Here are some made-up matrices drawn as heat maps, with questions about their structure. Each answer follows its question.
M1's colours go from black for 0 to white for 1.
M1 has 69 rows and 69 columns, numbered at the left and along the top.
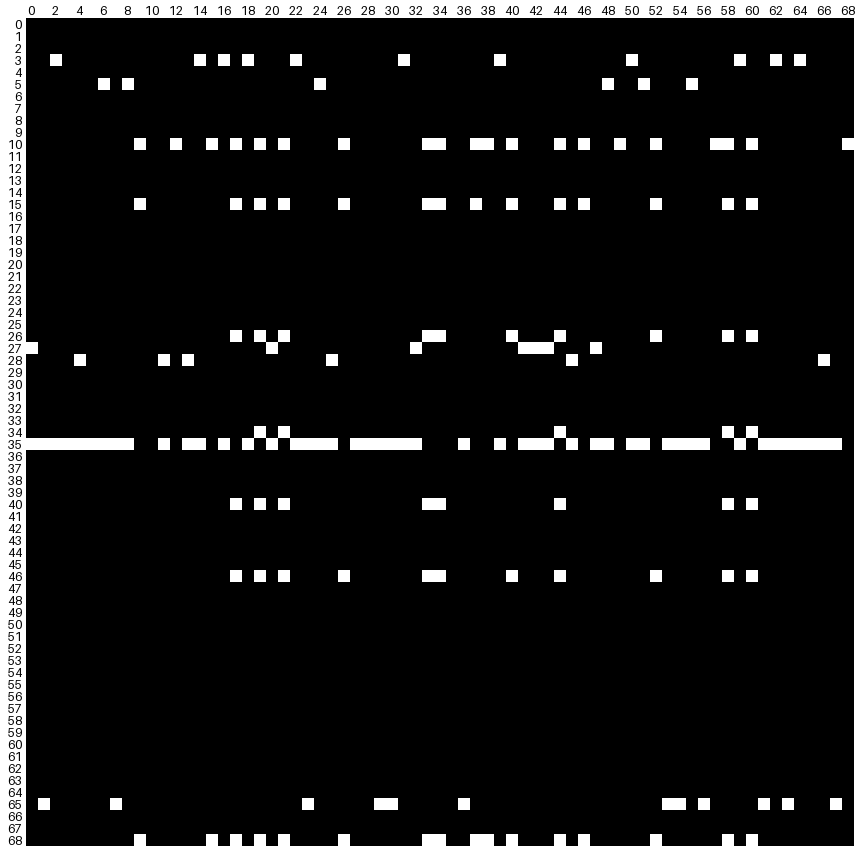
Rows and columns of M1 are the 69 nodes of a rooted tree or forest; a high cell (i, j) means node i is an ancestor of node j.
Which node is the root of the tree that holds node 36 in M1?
35
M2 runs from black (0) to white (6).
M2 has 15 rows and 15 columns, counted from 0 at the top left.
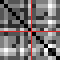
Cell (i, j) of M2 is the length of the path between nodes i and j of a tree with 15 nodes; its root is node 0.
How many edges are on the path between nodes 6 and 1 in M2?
2
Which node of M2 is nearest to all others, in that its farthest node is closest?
4
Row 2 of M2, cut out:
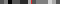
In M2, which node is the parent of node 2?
6
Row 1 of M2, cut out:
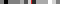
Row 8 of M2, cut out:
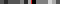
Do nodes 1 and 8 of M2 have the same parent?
no
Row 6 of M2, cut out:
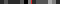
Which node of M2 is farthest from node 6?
12
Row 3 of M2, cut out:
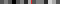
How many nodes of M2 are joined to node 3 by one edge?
2
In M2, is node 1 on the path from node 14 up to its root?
no
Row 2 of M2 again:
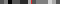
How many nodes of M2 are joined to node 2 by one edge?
2
